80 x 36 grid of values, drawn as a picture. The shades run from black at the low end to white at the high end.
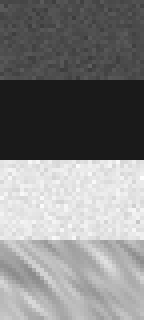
The table splits into 4 rows of 1 panel. Panel 1,1: low, fine-grained, faint in contrast. Panel 2,1: very low, flat. Panel 3,1: very high, fine-grained, faint in contrast. Panel 4,1: high, slanting down to the right.
